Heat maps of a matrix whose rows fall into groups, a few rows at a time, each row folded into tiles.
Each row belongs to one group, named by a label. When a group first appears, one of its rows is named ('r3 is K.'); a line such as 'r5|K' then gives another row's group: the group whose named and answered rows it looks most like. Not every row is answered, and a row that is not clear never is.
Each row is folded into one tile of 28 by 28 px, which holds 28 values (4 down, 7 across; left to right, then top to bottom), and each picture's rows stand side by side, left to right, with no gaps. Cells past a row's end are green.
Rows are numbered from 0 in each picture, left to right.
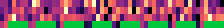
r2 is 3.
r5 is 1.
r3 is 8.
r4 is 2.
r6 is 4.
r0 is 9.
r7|3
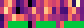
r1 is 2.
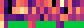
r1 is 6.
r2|1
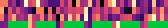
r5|9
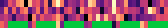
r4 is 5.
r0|6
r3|3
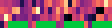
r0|5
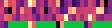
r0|1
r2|5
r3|5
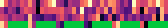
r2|2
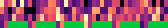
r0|4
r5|8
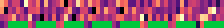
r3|1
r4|1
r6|9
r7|5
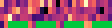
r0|5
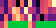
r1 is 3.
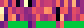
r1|2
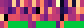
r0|4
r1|1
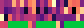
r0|4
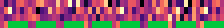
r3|6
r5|2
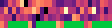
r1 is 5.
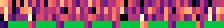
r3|1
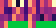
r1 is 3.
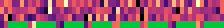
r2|8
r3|9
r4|6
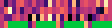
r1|9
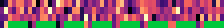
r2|4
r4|3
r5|5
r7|9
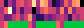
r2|6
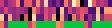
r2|6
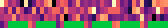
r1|6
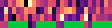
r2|5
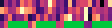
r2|9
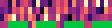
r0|9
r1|8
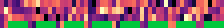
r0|3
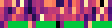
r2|2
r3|4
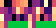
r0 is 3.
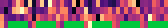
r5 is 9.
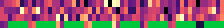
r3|6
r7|2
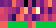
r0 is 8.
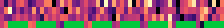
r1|6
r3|4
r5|3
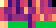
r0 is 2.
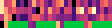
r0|5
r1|1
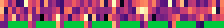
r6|5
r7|2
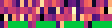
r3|2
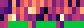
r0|9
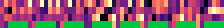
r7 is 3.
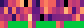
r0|6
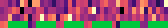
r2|9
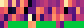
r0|4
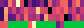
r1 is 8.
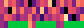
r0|1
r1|6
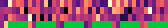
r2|1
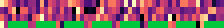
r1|9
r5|4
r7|5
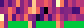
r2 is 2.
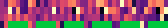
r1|2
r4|8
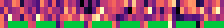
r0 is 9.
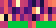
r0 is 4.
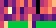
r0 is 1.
